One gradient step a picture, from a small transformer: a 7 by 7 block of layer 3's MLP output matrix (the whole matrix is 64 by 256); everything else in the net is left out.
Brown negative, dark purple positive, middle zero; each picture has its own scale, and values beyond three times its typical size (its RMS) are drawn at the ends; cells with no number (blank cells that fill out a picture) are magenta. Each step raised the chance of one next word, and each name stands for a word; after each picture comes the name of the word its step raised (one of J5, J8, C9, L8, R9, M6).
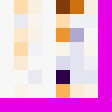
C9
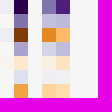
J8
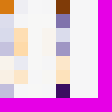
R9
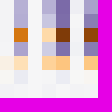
J8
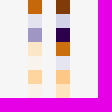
C9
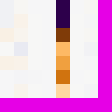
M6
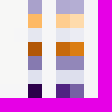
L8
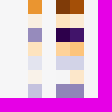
C9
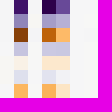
J8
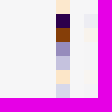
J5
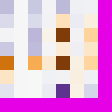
L8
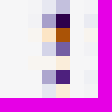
J5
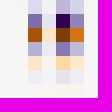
J8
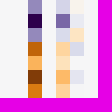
M6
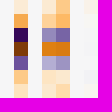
C9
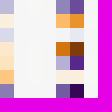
L8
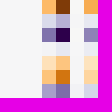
R9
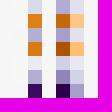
L8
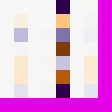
L8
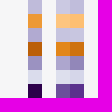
L8
